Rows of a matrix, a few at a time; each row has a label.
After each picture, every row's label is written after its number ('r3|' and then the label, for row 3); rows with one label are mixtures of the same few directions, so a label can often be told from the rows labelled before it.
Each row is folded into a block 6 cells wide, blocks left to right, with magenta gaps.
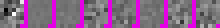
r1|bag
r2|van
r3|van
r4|van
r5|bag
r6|van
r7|bag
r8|van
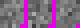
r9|van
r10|van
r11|bag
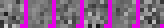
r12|van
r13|bag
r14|bag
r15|van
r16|bag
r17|bag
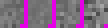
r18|van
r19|bag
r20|van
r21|van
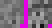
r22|bag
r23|van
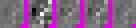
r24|bag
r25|bag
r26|bag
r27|bag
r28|bag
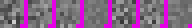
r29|bag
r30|van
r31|van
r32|bag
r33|bag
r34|bag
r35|van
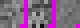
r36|van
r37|van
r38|bag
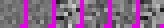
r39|bag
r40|bag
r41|van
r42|van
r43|van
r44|van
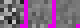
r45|bag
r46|van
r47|bag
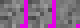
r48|van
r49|van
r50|bag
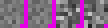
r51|bag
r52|bag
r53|van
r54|van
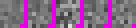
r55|van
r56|van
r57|van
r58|van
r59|bag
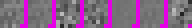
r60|van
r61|van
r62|van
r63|bag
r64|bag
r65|van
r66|bag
